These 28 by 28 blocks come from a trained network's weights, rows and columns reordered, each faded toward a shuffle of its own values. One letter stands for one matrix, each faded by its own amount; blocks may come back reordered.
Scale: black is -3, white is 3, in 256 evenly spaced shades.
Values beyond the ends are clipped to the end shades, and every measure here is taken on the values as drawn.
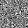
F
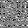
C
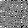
C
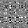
C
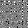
C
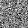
F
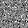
F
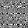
C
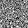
F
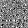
F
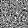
F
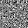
F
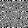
C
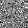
F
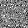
F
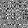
C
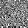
F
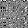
C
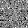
F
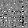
C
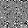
C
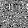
F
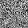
F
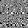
C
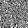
F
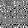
C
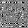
C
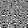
C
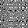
C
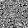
F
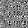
C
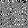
C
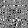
C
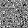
F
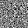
F
